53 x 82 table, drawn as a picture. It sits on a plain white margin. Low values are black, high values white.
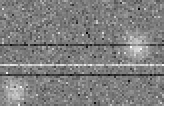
Histogram: heavy tails on both sides. Slope: none. Odd lines: rows 23, 33 and 38. Bumps: two.
